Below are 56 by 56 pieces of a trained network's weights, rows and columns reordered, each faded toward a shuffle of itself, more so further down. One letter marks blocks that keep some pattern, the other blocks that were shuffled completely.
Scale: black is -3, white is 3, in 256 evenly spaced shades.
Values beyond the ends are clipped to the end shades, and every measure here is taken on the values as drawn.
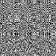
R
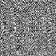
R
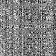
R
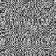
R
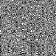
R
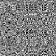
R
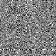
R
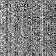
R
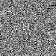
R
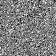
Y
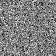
Y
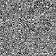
R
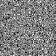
R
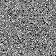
Y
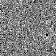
R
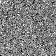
Y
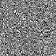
R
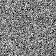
Y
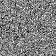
Y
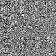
R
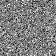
Y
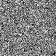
Y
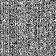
R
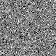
Y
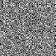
R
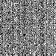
R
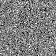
Y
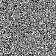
Y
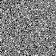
R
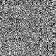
R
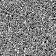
Y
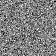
Y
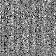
R
